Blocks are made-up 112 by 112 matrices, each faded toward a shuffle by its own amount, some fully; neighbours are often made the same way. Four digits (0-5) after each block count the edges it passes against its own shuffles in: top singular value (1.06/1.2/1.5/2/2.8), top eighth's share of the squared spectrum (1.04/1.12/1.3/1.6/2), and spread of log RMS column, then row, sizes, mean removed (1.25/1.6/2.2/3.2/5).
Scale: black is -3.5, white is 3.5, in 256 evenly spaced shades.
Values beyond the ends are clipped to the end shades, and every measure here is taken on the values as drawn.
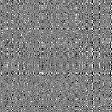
5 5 4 3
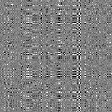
5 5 4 4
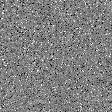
1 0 0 0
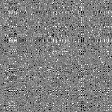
5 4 3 3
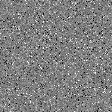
3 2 1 1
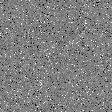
2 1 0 0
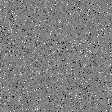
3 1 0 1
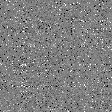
3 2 1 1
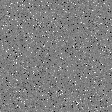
0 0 0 0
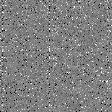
3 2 2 0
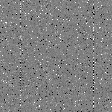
3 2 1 0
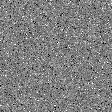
0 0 0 0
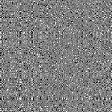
5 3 3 3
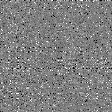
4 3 1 2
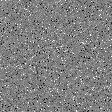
0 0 0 0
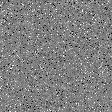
0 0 0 0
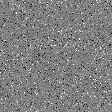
1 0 0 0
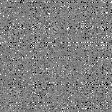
2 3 3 3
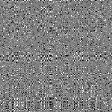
5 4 3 3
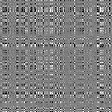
5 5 5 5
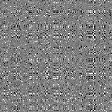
5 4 3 3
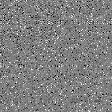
4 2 1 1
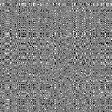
5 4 3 3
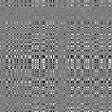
5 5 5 5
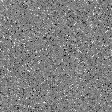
2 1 0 0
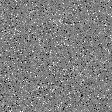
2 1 0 0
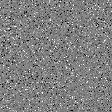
3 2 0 0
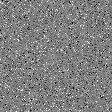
1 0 0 0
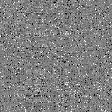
4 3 1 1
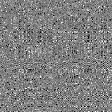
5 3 2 2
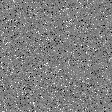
0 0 0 0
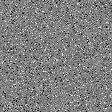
3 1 0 1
